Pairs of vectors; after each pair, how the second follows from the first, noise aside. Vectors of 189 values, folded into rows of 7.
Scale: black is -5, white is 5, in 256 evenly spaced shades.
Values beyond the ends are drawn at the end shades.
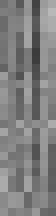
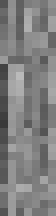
wrapped around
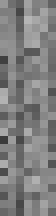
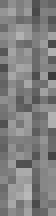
reversed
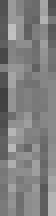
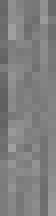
shrunk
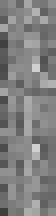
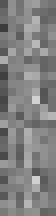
wrapped around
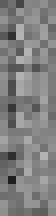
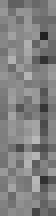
reversed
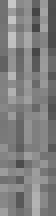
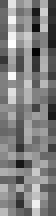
scaled up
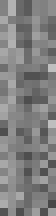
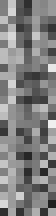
scaled up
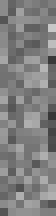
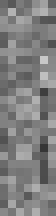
wrapped around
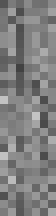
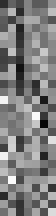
scaled up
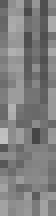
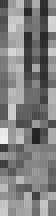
scaled up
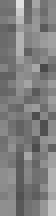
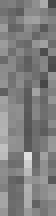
wrapped around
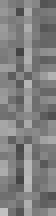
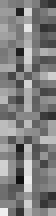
scaled up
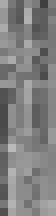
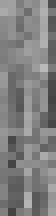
reversed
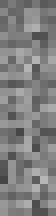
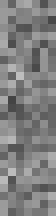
wrapped around
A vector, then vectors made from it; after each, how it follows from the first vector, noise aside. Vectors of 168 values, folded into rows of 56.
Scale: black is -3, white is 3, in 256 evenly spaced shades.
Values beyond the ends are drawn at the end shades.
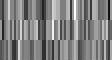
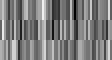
negated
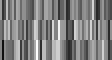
reversed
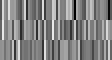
sign-scrambled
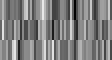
negated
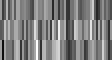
reversed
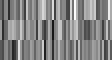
sign-scrambled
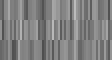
shrunk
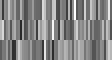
sign-scrambled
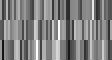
reversed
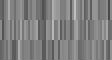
shrunk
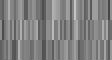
shrunk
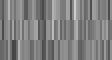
shrunk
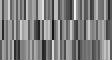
sign-scrambled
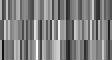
reversed
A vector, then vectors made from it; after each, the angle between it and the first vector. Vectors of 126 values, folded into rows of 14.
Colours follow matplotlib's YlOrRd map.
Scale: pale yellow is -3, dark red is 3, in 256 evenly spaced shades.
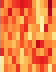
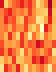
nearly parallel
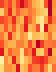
nearly parallel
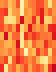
partly opposed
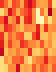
partly aligned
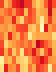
nearly parallel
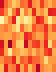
orthogonal
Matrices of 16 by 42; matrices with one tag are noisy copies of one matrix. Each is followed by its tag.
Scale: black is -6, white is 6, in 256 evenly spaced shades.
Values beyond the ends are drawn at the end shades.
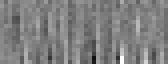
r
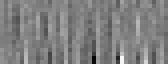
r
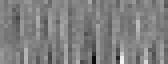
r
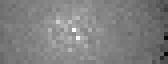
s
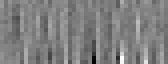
r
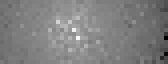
s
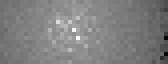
s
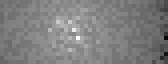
s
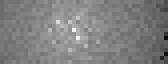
s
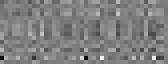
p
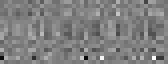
p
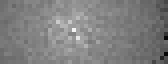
s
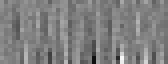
r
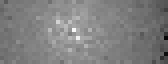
s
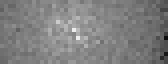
s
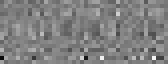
p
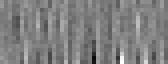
r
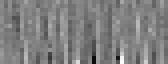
r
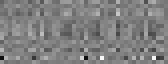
p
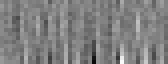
r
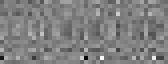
p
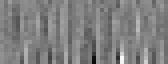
r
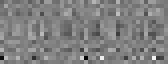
p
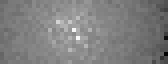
s
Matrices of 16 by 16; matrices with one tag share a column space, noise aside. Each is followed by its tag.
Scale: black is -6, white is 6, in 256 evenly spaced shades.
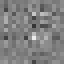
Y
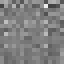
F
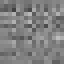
Y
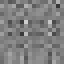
F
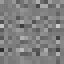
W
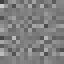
W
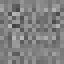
Y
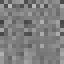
F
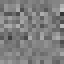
Y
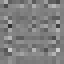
W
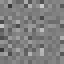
W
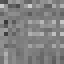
F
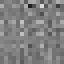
F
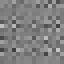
W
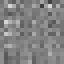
F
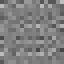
W
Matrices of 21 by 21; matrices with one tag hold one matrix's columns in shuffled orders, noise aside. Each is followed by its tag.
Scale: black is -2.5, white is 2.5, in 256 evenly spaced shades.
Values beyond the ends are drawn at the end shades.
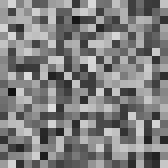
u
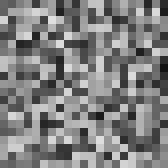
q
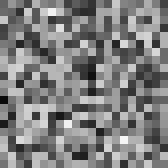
q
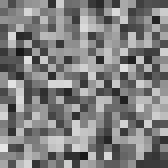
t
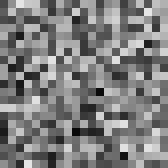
u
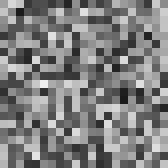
t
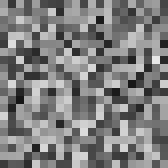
t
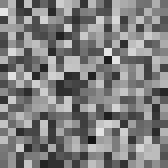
u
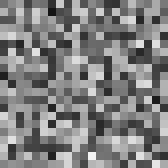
q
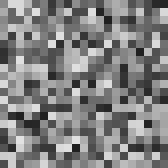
q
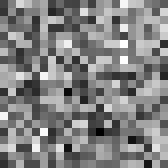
u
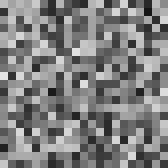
u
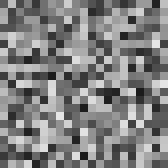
t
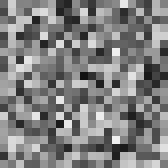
q
